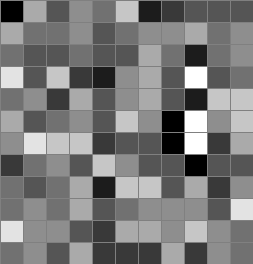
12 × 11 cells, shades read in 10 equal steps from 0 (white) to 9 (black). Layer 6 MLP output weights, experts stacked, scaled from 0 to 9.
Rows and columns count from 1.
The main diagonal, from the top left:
9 5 6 7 6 2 6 6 3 6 5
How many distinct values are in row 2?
4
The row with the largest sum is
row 1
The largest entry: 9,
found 4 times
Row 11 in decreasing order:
7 6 5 4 4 4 4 3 3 2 1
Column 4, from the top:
4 4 5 7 3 4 2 6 3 3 6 3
